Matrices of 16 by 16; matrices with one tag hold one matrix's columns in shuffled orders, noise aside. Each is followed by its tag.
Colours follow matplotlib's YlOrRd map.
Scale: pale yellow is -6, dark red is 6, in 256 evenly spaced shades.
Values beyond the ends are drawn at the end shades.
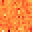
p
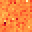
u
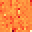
p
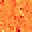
p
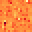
u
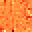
p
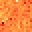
u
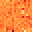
p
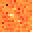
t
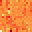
p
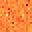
t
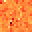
u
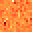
u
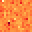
u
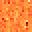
u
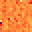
u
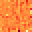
p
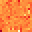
p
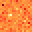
t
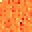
u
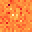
t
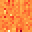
p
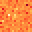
t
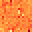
p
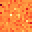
t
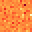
t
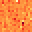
u
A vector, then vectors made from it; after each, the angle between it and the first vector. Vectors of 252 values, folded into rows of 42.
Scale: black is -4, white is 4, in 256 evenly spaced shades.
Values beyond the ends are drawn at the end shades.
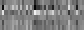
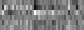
nearly parallel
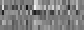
nearly opposite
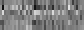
nearly parallel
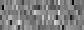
partly aligned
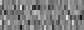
partly aligned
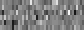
partly opposed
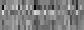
nearly parallel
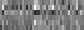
nearly opposite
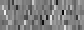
orthogonal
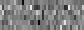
partly aligned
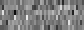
partly aligned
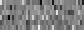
orthogonal
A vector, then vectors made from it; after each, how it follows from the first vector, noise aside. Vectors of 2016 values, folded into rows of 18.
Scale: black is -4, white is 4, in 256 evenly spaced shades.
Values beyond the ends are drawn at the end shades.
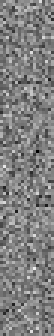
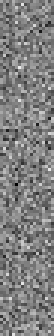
reversed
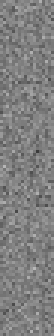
shrunk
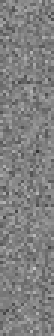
shrunk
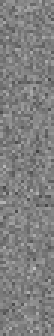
shrunk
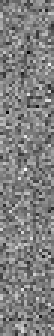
wrapped around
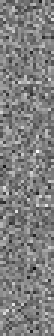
negated
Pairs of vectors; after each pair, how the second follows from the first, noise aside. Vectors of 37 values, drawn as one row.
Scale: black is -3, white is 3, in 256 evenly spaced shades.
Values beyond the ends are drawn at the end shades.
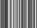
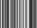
reversed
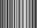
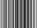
negated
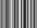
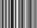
reversed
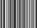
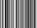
negated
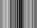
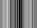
copied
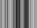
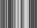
negated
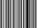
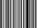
copied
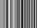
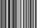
negated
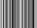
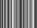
negated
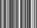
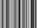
negated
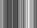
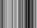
negated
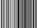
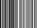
negated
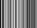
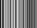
copied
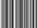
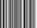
reversed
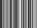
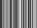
copied
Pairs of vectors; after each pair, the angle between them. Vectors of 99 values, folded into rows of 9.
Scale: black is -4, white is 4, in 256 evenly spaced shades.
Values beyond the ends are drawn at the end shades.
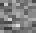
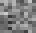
partly aligned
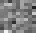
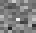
orthogonal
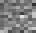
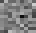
nearly opposite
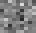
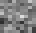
partly opposed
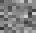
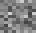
nearly parallel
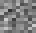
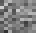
orthogonal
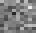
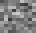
partly opposed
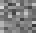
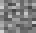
nearly parallel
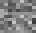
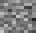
partly aligned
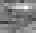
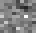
partly opposed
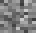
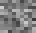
partly aligned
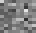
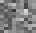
nearly parallel
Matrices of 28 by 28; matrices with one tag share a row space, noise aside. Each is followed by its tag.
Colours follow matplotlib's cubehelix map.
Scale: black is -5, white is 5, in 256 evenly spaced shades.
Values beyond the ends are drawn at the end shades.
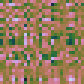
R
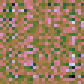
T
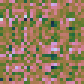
R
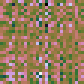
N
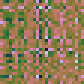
N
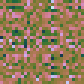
R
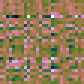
R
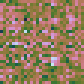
R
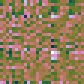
R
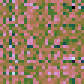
T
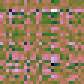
R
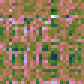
R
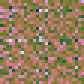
N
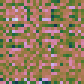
R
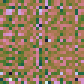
N
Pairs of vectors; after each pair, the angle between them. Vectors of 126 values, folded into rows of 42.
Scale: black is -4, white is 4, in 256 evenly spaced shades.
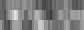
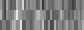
partly aligned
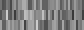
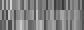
orthogonal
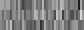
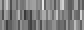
partly aligned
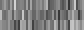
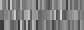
orthogonal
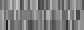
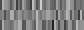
orthogonal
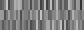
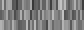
partly opposed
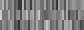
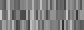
partly aligned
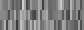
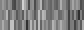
partly aligned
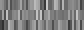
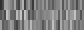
orthogonal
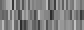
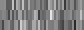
nearly opposite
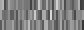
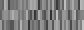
nearly opposite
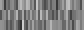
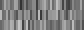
nearly opposite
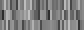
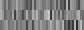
partly opposed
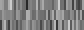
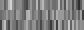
nearly parallel
